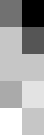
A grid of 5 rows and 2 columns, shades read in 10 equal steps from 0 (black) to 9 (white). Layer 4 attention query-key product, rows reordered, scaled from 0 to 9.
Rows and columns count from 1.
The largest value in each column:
9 8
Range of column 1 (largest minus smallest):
5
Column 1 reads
4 7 7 6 9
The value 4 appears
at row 1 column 1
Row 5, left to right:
9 7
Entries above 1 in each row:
1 2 2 2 2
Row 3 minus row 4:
1 -1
